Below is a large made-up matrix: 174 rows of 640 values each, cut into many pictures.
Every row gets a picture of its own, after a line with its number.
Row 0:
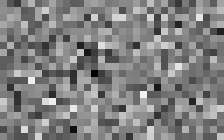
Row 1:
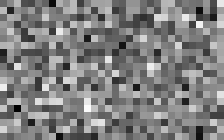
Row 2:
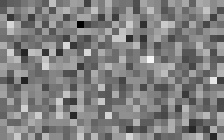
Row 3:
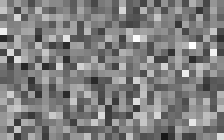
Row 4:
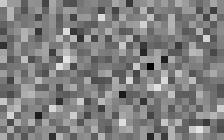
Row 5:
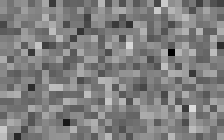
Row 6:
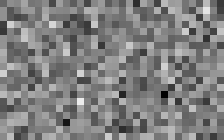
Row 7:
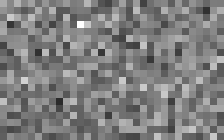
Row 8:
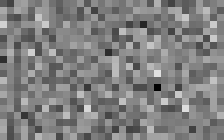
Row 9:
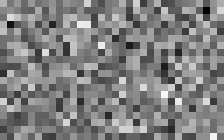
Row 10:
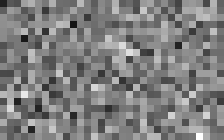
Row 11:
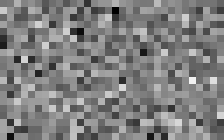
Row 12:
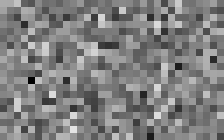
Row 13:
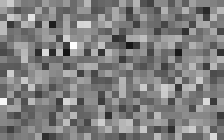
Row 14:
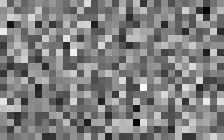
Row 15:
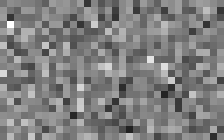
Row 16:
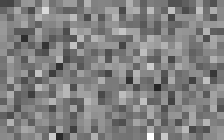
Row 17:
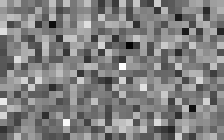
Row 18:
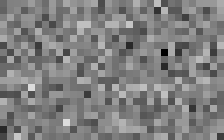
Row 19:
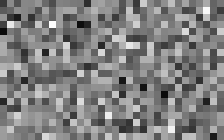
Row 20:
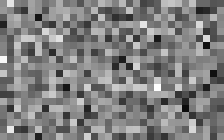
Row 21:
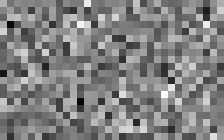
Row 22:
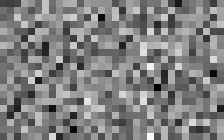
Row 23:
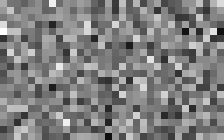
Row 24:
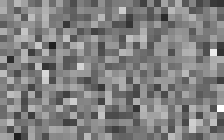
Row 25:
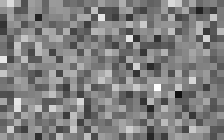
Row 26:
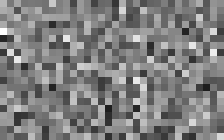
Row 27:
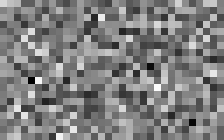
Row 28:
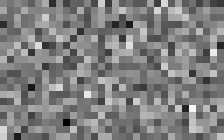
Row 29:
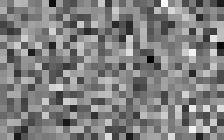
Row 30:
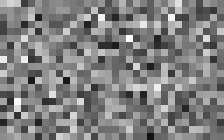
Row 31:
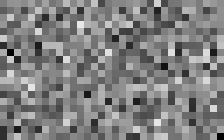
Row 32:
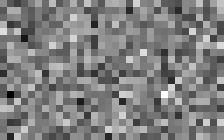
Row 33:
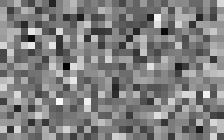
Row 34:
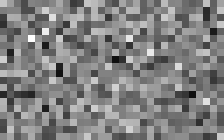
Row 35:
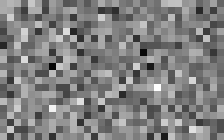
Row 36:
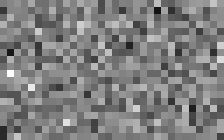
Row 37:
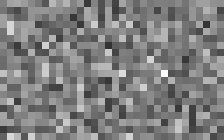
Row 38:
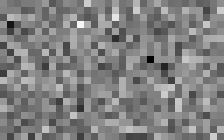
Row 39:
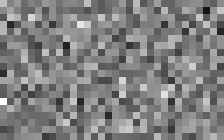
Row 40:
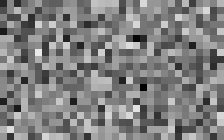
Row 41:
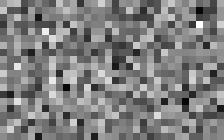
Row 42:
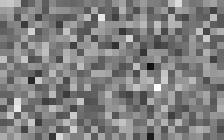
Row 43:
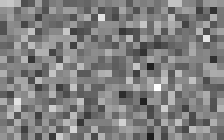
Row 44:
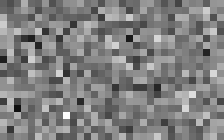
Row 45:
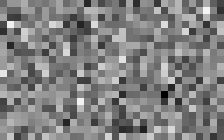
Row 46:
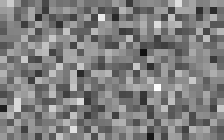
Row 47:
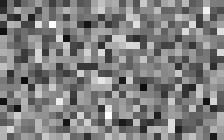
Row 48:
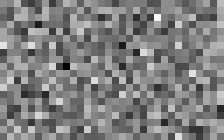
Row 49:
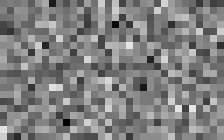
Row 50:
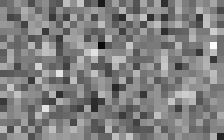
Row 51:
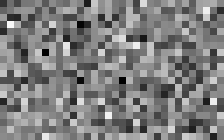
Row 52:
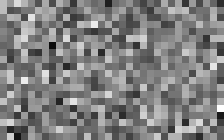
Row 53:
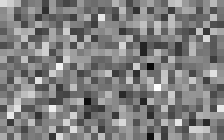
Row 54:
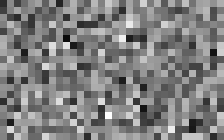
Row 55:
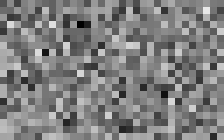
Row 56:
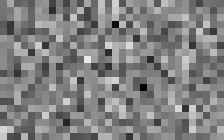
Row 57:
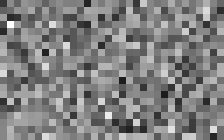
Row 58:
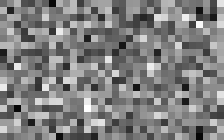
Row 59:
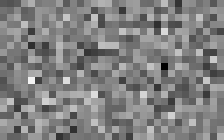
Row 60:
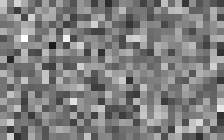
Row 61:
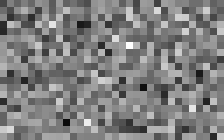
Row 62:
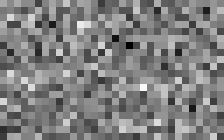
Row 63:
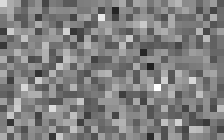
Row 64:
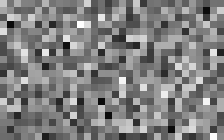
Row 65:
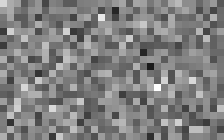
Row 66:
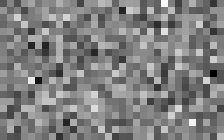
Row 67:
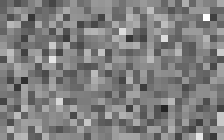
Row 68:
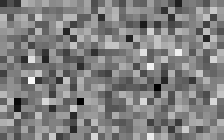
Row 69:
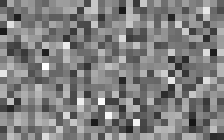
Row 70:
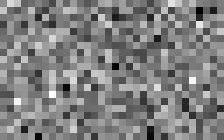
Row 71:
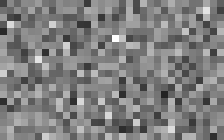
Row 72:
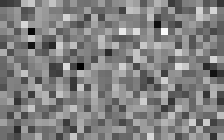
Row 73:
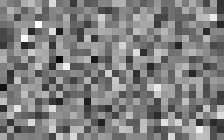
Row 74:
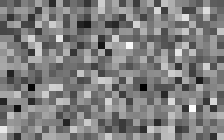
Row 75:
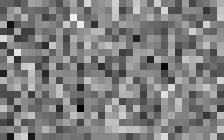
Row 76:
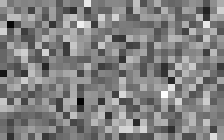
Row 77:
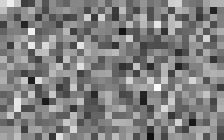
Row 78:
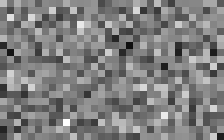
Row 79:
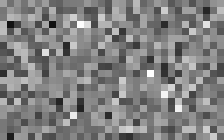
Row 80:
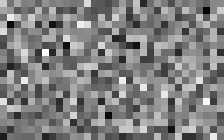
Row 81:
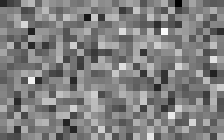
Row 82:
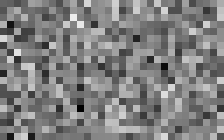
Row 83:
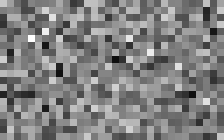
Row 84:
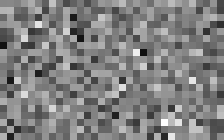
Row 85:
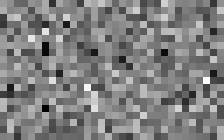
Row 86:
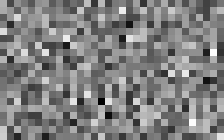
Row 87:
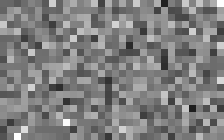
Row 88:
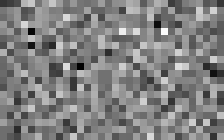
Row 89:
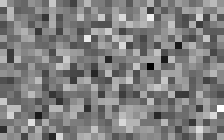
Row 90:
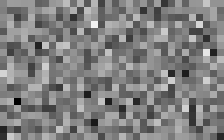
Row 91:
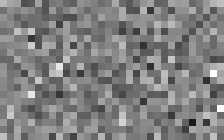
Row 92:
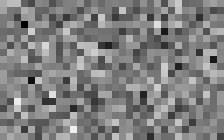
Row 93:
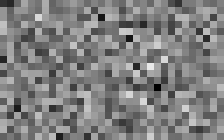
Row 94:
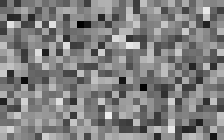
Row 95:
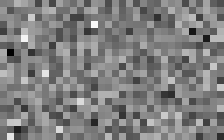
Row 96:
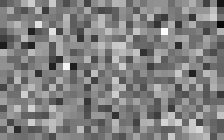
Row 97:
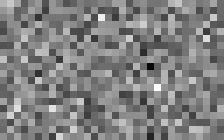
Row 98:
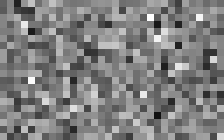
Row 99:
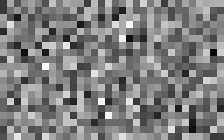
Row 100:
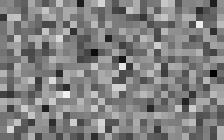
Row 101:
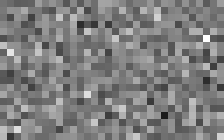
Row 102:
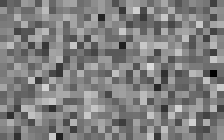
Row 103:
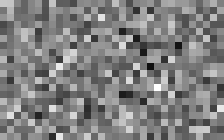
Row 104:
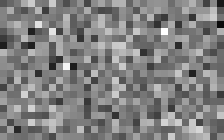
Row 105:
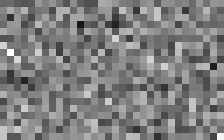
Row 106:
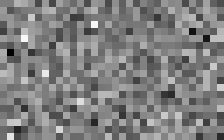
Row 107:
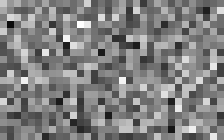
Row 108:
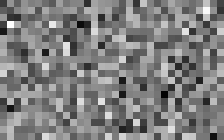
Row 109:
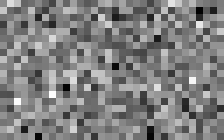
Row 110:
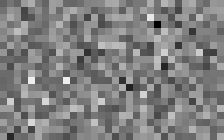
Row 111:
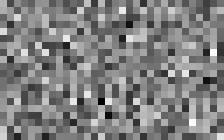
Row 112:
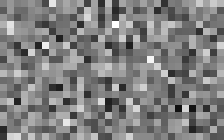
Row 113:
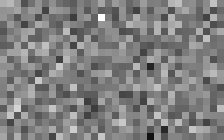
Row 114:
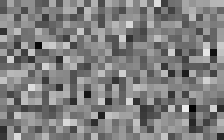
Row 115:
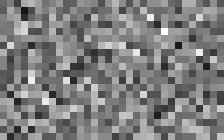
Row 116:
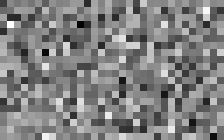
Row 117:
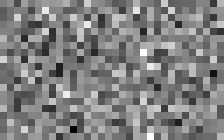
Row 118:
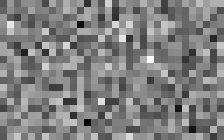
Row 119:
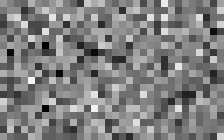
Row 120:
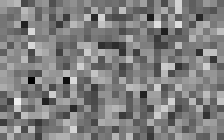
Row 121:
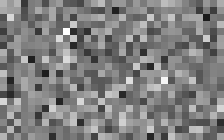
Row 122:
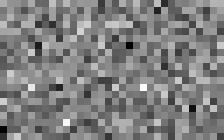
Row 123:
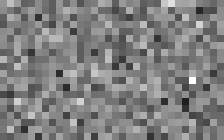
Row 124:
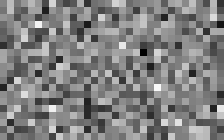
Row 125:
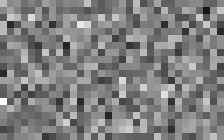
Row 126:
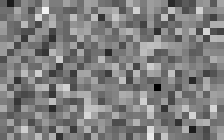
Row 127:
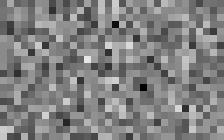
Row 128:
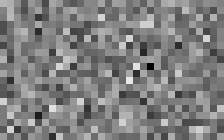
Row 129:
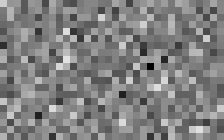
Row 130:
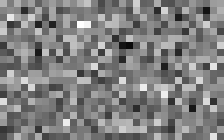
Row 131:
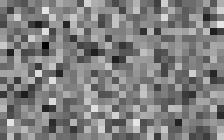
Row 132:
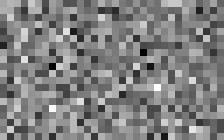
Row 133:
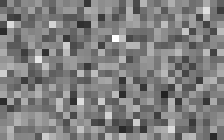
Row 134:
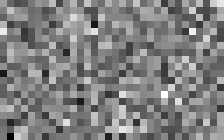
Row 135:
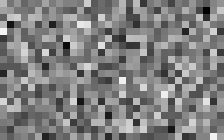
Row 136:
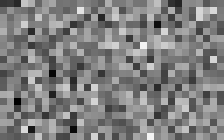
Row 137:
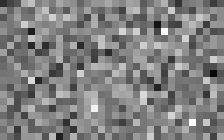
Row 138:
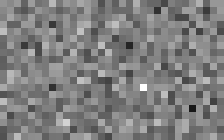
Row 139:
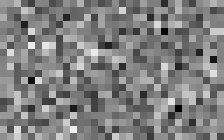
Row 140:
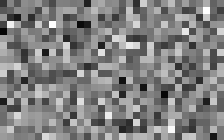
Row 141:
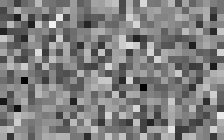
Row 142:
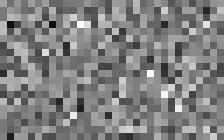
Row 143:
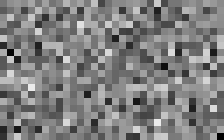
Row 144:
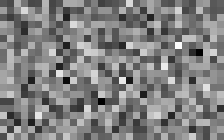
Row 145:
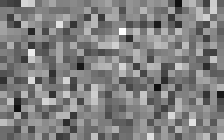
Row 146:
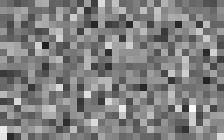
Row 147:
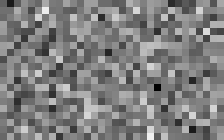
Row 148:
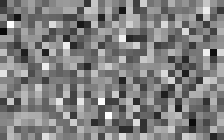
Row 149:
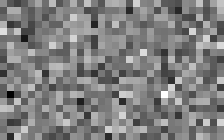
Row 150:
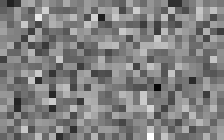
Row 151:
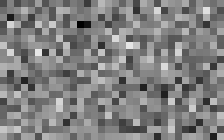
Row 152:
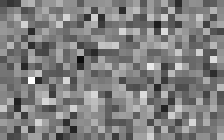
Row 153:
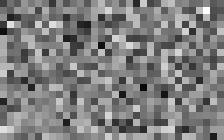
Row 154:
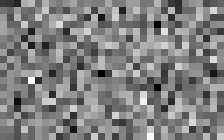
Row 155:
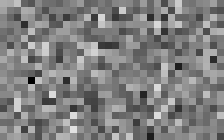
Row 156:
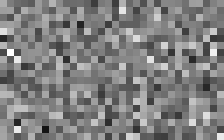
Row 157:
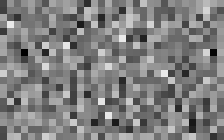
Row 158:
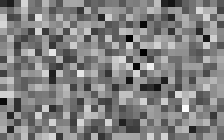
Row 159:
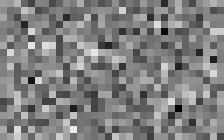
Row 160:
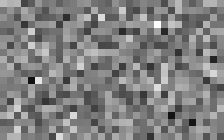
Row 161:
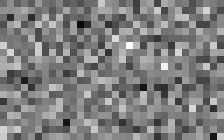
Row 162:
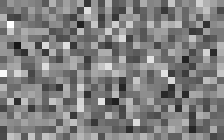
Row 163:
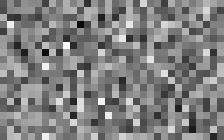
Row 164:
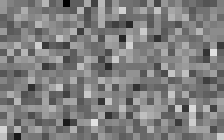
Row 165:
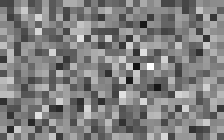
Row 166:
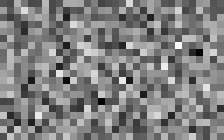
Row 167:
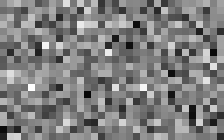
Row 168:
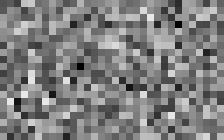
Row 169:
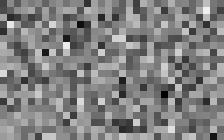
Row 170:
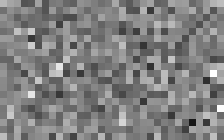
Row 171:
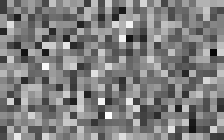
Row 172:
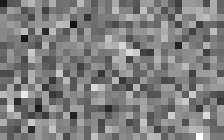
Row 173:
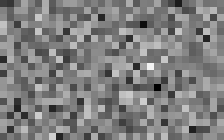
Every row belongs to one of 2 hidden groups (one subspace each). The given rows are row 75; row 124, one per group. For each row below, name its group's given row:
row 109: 124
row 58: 124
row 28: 75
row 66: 124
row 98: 124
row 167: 75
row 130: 75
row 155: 124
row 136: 124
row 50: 124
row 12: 124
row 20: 124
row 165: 124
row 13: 75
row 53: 124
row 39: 75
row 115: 124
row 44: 124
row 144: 124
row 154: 124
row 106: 75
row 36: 75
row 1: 124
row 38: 75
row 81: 124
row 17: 75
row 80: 75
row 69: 75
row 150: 124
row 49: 75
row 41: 124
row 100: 124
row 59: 124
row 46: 124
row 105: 75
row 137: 124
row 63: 124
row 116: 75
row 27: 124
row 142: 75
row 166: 124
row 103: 124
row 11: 124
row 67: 75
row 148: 75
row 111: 75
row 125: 75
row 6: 75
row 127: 75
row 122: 75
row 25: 124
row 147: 124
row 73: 124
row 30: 124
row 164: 75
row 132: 124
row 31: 75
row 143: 75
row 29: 75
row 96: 124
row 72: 124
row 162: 75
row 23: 75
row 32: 75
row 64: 75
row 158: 124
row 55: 75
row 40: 75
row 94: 75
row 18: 75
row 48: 124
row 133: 75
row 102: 124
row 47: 75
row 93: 124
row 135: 75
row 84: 124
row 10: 124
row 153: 75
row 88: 124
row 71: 75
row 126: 124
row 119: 124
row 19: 75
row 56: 75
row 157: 75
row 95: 75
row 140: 75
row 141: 75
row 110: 124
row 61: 75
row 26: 75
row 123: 124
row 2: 75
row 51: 75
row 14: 75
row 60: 75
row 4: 124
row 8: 124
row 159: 124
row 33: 124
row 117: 124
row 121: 124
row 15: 75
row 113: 124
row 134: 75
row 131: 124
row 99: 75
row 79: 75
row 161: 75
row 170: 124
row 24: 75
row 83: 124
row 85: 124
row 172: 124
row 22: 124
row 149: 75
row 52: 75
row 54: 75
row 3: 75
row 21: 75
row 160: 124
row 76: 75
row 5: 75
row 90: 75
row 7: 75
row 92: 124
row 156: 75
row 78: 75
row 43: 124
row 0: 124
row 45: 75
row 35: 124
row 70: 124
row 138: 75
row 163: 75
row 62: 75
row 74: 75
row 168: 124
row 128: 124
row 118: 75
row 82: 75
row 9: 75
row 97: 124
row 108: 75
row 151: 75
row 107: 75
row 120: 124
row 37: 75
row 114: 75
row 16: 124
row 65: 124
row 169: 75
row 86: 75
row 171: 75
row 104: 124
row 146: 75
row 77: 124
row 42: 124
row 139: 124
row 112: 75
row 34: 124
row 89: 124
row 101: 75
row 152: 124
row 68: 124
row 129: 124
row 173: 124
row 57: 75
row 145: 124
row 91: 124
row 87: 75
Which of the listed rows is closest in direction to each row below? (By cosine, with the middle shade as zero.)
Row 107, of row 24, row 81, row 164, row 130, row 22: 130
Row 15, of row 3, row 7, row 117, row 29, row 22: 3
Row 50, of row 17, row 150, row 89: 17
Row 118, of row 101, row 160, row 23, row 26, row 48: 23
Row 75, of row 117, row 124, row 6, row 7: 7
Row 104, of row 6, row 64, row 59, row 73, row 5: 73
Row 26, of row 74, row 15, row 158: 15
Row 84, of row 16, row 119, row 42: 42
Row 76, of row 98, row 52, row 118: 52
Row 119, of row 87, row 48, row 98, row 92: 98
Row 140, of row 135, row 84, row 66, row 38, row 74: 74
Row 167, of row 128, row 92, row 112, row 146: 112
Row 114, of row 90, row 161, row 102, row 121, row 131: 90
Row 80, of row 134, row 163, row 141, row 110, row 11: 134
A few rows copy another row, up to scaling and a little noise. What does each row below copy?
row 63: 65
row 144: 166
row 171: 99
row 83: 34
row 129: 4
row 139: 159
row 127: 56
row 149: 32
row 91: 170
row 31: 143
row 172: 10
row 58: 1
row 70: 109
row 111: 86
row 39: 125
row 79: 142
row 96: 104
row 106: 95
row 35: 132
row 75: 82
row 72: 88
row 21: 76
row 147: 126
